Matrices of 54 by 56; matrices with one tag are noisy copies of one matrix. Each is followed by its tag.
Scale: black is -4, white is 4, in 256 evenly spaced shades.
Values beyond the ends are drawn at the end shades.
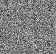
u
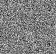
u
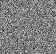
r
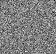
r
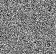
u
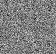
u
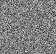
r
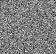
r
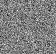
u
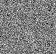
u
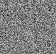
u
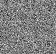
u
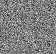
u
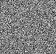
r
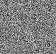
u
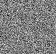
u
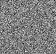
r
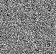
u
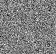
u
